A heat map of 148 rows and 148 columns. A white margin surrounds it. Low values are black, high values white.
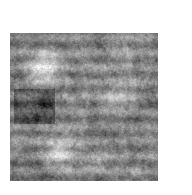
An odd patch, lower than its surroundings, sits in the middle left. Stripes running across repeat 10 times from top to bottom. No overall slope runs across the table. No lone cell stands out from its neighbours. Three bumps rise from the field. The middle left is the ninth with the lowest average. Neither half mirrors the other.
